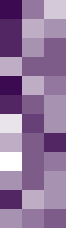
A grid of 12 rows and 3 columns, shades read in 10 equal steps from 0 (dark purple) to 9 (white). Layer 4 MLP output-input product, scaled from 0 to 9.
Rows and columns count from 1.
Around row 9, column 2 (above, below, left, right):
3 3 9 4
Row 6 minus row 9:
-8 0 1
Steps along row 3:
up down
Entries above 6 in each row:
1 0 0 0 0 0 1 0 1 0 0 0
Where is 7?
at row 1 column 3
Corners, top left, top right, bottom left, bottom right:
0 7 5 3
